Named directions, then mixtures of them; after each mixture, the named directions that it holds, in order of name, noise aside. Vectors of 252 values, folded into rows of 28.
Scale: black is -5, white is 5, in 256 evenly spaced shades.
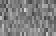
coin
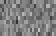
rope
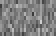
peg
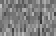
peg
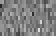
coin, peg, rope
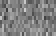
coin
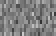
coin, peg, rope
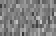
coin, peg, rope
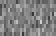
coin, peg, rope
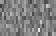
coin, peg, rope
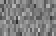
rope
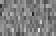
coin, peg, rope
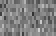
coin, peg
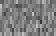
peg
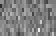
coin, peg, rope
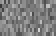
peg, rope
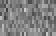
coin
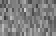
coin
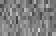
coin, rope
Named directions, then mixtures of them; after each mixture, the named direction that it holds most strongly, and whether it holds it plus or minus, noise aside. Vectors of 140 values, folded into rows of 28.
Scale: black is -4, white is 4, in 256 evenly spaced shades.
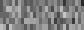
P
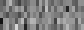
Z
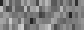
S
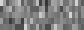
S, minus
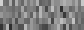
P, minus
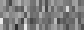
Z, minus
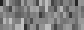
S, plus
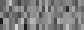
Z, plus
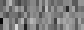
Z, plus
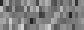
S, plus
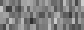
P, minus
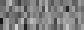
Z, plus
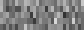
P, minus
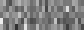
Z, minus
